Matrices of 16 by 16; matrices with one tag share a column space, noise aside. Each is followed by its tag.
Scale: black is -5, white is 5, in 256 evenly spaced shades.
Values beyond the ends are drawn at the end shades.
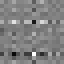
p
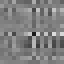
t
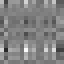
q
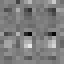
t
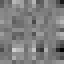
q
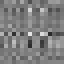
t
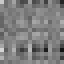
q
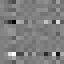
p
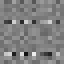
p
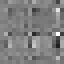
t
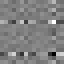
p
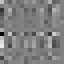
t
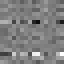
p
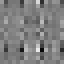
q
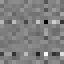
p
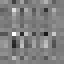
t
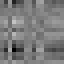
q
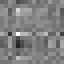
t
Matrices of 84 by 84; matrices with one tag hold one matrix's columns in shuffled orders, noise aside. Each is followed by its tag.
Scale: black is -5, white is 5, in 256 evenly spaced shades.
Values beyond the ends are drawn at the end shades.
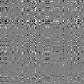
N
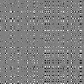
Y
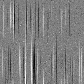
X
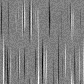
X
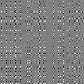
Y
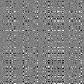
Y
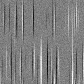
X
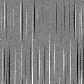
X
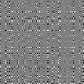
Y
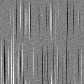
X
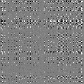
N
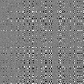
Y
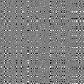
Y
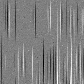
X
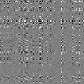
N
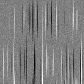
X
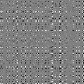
Y
